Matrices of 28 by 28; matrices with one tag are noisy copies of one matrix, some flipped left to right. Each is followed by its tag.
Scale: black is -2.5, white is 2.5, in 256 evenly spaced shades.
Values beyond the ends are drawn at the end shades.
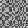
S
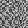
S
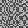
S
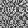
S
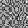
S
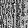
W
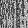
W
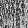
W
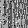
W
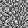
S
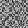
S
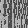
W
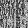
W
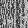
W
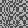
S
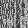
W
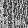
W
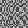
S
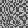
S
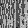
W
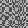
S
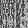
W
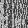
W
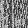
W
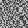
S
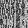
W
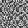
S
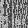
W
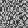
S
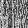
W
